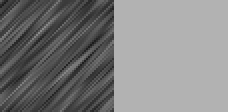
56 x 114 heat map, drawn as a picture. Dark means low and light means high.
It is made of 1 by 2 panels. Panel 1,1: low, slanting up to the right. Panel 1,2: high, flat.
